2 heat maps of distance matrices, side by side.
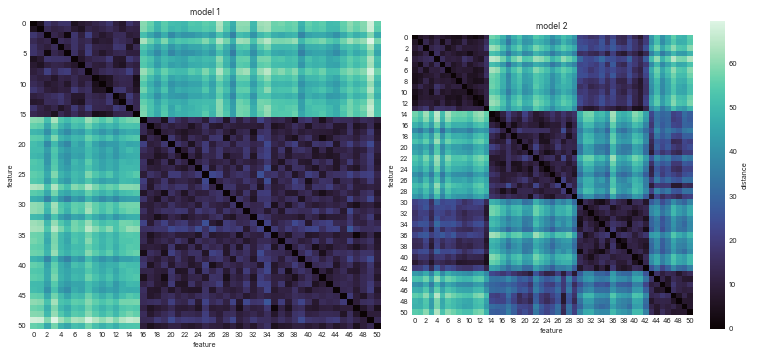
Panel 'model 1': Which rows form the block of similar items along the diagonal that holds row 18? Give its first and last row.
16 to 50
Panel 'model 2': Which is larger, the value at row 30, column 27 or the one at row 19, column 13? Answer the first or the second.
the second
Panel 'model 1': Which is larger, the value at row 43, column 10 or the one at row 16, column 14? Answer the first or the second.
the second
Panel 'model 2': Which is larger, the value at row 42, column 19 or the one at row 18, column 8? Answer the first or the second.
the second
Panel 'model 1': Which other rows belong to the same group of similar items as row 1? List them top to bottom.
0, 2, 3, 4, 5, 6, 7, 8, 9, 10, 11, 12, 13, 14, 15
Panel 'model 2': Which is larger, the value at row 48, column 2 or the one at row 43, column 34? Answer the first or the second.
the first
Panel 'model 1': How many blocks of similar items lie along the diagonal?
2
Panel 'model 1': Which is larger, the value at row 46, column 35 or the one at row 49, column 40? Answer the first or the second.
the second
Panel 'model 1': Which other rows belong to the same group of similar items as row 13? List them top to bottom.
0, 1, 2, 3, 4, 5, 6, 7, 8, 9, 10, 11, 12, 14, 15
